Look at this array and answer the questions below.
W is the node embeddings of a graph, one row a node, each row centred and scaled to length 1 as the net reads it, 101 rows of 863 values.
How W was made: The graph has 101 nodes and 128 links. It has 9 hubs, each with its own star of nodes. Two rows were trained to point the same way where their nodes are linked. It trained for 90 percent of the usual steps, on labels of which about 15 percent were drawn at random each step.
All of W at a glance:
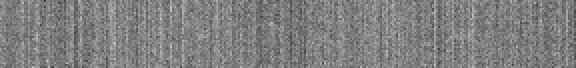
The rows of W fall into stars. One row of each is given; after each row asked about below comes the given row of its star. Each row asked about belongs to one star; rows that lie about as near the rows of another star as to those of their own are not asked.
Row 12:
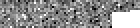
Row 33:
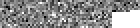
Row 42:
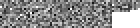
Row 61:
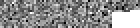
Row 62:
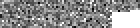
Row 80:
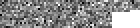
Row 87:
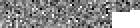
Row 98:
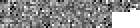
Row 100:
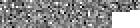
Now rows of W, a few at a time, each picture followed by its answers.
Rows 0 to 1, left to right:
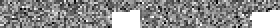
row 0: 61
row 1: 62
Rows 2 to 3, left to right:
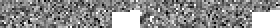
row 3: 62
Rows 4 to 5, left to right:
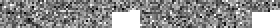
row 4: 61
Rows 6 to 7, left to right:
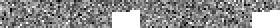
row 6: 98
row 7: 80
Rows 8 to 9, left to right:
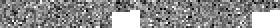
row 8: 33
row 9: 98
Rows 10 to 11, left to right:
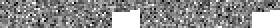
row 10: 87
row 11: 12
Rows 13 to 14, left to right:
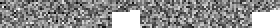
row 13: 33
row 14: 62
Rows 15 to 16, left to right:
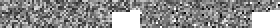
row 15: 61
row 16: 62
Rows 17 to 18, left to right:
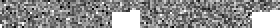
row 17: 12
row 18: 42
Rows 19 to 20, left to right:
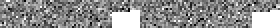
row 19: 61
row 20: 80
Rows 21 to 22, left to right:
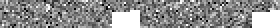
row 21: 42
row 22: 33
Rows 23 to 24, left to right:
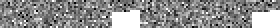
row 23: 33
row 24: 98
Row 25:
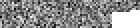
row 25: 61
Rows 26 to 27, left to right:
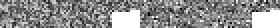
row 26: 98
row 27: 61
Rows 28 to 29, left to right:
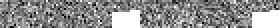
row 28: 80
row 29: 80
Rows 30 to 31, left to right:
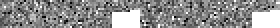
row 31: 62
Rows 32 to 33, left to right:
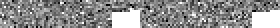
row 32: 87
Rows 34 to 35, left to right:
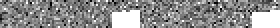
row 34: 98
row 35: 33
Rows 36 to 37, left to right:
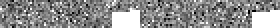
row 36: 100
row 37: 33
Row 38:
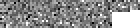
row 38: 98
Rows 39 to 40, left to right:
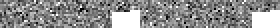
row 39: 33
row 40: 42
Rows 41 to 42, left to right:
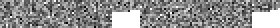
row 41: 62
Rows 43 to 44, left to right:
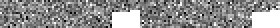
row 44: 62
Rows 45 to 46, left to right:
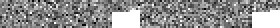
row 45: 61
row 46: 100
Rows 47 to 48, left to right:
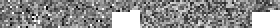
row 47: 80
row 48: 33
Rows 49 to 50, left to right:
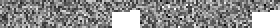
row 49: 80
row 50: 62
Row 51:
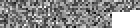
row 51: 80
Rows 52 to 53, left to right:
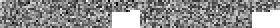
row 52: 100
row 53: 100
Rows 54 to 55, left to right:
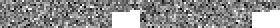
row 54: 33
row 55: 80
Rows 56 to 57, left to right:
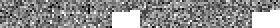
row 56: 100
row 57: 100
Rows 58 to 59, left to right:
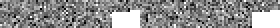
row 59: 80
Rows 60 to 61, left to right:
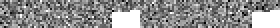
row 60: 42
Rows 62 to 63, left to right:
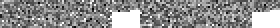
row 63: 62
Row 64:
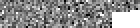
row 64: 87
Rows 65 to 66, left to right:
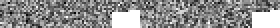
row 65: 98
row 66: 87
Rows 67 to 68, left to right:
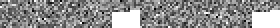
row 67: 61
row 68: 80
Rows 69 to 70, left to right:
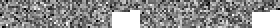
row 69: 98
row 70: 12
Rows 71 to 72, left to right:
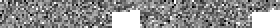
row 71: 100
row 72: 61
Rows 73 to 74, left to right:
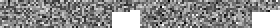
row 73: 42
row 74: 61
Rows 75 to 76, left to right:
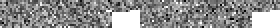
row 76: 33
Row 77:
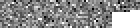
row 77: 33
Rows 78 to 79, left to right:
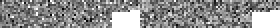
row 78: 62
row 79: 61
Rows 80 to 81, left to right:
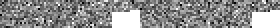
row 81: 42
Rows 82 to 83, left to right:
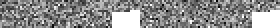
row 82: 87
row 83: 100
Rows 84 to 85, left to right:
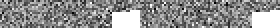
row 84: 33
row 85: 80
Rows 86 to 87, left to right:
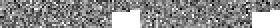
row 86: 62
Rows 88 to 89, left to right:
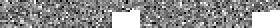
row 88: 61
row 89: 62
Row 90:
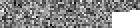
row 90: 80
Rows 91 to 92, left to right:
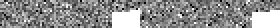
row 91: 98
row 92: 12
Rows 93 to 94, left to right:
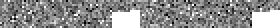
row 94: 42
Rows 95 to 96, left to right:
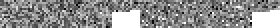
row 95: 61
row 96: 62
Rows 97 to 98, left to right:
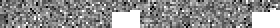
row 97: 80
